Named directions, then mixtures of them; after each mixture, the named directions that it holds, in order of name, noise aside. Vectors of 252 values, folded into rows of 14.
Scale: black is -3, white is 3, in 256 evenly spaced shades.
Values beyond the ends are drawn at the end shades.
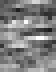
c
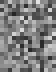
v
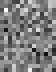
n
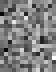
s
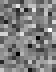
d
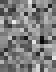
s, v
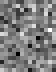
d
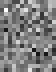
n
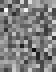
n, v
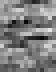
c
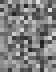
v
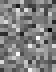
d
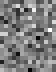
d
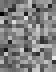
s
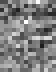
c, v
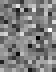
d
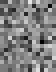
s, v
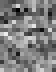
c, d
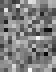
c, n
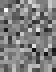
n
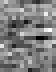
c, d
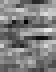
c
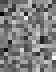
s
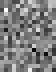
n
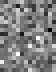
d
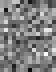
c, n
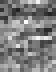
c, v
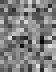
s, v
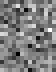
d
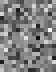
d, s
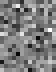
d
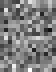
c, n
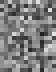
v
